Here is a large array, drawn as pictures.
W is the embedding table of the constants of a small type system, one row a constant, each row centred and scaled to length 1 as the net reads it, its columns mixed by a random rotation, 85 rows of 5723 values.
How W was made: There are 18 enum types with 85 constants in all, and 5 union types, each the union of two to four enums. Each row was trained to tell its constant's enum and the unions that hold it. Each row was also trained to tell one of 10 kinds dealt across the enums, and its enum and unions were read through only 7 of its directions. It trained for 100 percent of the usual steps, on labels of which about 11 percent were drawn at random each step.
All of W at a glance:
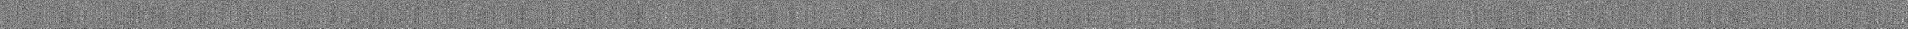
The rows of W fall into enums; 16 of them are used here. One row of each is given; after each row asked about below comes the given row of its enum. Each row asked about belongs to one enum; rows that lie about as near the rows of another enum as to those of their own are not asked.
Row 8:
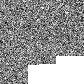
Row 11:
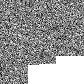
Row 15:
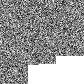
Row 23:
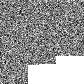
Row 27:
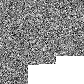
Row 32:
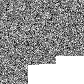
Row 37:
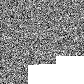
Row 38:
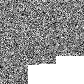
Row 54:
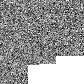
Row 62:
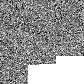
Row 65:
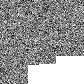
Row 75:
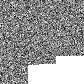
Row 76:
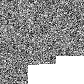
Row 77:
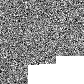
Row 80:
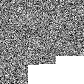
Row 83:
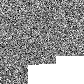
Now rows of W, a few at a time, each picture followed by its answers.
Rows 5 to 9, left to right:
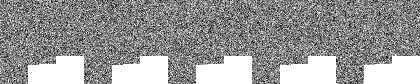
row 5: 8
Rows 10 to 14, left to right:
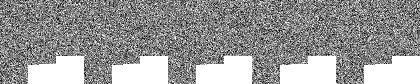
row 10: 77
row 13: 80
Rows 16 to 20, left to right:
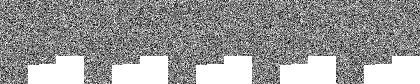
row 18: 23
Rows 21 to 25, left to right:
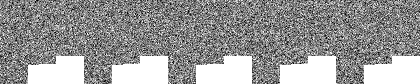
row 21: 27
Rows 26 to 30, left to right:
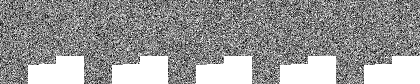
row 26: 37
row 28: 83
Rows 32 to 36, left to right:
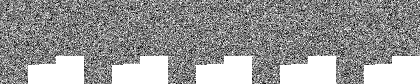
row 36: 32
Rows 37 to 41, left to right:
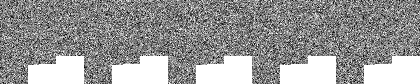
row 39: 54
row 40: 54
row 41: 37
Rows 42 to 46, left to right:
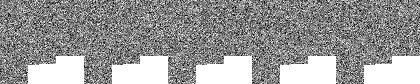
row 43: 15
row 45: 62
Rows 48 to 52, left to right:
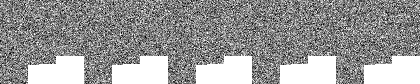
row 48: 27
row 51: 77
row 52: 54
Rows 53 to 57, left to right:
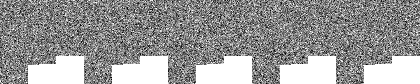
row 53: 23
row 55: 83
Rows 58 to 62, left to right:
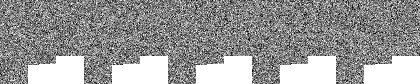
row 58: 11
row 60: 15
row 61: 32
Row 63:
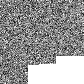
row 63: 15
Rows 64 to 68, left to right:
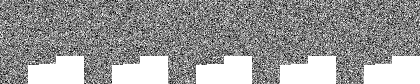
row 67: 77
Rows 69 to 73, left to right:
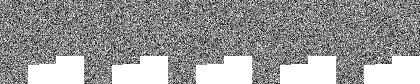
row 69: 77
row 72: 8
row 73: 38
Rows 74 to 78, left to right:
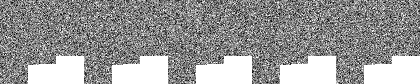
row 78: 38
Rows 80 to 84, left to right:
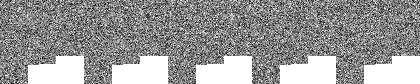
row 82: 54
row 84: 15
